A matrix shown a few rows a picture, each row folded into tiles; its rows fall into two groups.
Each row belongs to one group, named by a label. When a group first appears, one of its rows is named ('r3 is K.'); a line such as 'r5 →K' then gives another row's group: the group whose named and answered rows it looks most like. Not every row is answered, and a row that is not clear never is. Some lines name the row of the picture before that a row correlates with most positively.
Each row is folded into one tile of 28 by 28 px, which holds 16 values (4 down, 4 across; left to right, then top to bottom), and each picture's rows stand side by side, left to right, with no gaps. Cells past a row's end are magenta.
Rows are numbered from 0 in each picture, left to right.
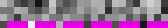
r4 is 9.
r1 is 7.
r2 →7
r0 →9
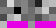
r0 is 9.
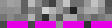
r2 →9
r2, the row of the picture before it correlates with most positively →0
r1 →9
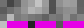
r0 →7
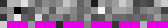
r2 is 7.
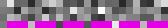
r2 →9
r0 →9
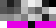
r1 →9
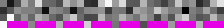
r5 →9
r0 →7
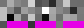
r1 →9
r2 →9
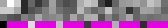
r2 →7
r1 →7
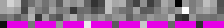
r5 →7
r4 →9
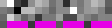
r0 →9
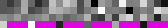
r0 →7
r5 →9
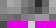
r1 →7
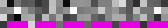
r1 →7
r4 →9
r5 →9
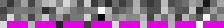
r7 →7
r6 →7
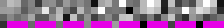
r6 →9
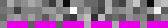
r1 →9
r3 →7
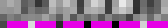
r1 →7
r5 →7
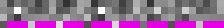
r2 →7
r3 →9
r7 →7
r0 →9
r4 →7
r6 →9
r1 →7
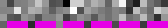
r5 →9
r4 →9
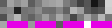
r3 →7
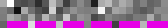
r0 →9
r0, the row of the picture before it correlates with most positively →0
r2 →7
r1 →7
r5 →7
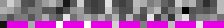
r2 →7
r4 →7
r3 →7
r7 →7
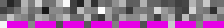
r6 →7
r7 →9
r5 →9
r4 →9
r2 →9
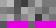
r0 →9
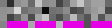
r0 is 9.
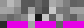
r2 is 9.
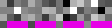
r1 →9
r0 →9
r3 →9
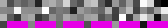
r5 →9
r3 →9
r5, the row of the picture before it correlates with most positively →1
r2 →9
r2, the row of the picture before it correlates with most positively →3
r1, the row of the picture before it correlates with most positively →2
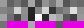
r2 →9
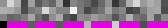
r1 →9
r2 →9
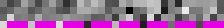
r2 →7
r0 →7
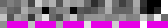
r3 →7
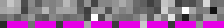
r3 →7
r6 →9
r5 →7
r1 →9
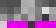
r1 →9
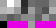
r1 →7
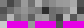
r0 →7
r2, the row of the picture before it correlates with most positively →0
